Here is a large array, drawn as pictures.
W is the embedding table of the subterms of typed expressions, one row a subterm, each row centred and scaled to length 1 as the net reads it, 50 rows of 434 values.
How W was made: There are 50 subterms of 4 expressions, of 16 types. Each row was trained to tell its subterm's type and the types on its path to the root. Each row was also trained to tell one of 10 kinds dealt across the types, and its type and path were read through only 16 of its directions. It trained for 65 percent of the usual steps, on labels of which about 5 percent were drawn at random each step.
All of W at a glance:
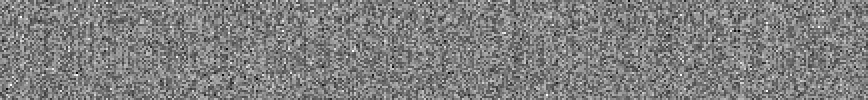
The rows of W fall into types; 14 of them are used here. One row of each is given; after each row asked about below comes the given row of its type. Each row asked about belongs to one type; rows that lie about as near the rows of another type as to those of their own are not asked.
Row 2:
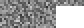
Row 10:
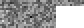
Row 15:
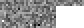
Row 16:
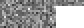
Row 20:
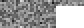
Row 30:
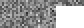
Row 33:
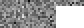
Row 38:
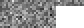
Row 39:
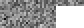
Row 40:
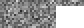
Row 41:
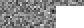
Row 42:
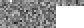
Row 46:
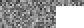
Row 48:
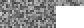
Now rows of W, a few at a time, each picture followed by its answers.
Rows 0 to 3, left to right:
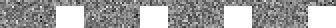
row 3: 30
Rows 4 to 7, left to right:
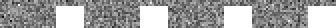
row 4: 38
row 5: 48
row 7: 16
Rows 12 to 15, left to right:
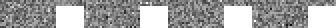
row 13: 15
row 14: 2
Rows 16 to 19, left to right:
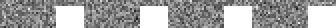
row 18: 33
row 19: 41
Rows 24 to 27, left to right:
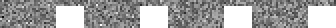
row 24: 30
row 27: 2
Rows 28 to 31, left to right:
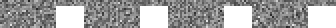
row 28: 16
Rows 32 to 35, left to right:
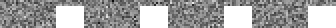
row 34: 42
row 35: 16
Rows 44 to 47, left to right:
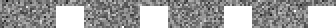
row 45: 41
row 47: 33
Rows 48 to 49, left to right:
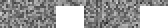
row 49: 30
